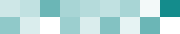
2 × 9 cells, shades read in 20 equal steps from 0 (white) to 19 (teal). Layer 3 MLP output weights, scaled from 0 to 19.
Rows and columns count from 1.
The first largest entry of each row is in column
9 8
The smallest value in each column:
4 3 0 7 3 5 2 1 0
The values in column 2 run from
3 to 5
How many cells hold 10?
1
